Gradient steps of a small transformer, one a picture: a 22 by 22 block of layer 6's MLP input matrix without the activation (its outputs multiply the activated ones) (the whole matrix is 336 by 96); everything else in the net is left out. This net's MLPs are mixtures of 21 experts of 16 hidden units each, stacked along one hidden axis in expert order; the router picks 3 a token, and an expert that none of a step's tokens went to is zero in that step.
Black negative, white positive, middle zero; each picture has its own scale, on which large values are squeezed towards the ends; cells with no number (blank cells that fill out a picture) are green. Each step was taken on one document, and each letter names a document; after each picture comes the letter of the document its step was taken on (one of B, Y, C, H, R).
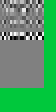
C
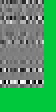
C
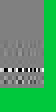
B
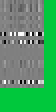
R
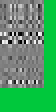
R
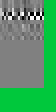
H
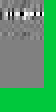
H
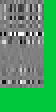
R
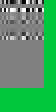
C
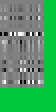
R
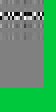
H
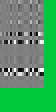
B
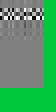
H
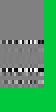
B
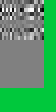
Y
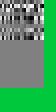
Y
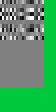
Y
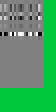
R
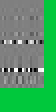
B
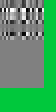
C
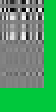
C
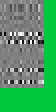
R
